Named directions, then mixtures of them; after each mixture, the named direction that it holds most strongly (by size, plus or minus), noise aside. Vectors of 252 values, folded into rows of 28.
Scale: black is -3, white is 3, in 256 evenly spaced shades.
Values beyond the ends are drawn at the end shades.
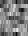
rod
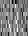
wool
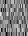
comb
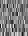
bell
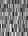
bell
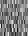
bell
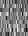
wool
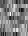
rod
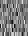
bell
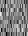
comb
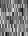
bell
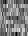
rod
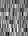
wool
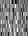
wool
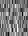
wool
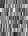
rod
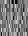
wool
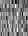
wool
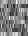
rod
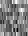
rod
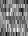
comb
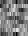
rod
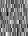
comb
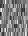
comb
